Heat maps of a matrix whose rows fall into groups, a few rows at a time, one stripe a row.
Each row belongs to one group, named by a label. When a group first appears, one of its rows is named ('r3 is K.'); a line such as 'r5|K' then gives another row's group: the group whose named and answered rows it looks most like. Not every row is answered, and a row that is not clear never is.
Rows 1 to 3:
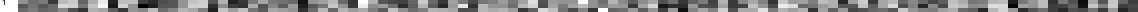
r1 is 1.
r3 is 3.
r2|1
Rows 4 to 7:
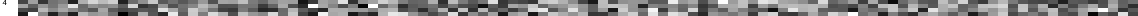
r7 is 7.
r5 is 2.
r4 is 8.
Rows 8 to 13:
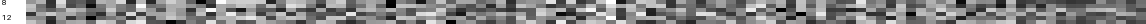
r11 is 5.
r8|8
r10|2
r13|1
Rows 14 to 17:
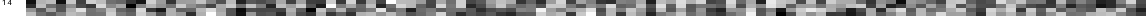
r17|2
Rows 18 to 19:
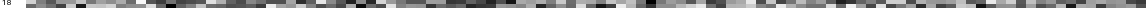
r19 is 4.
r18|2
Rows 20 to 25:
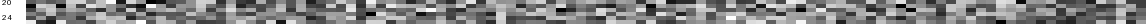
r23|1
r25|8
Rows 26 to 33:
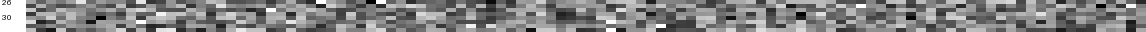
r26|2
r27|7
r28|4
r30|5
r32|1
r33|8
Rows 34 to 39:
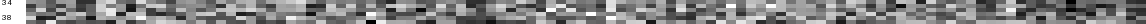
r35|3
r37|1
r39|2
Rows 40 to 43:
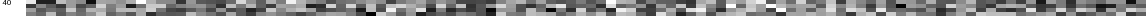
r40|4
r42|4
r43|1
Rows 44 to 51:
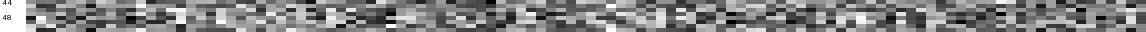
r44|1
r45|4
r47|7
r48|7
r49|7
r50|5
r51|4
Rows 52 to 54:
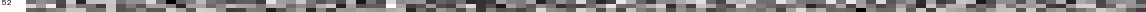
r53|5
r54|2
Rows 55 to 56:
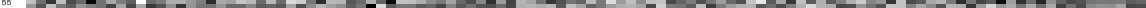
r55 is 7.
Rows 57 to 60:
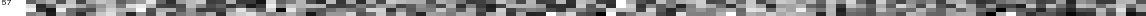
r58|4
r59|8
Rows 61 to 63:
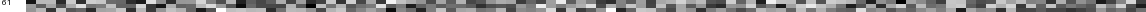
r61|3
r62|2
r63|8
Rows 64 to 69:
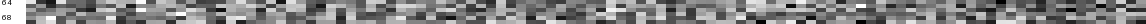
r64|8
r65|7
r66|3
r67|5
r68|5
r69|3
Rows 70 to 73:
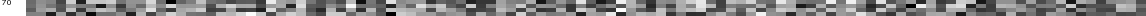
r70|4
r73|7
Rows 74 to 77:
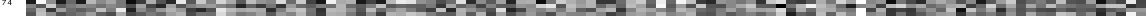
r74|7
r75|2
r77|7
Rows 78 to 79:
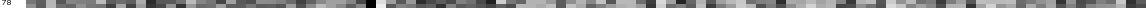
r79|2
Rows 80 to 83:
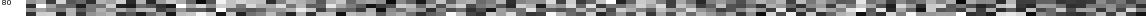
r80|8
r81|7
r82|4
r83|3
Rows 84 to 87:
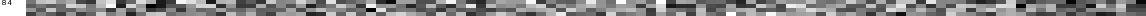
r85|1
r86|2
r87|3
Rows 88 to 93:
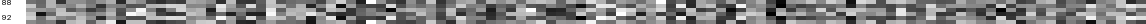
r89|5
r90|7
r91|4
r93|1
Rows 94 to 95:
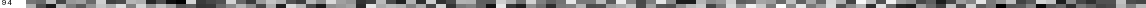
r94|1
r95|8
